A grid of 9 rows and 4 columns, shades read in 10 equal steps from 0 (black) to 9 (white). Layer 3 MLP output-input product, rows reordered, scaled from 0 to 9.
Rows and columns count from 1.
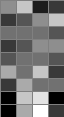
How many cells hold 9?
1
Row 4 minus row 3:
-2 -1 1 2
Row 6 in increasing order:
2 4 6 7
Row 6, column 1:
6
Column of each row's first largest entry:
2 4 1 3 2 3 2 3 3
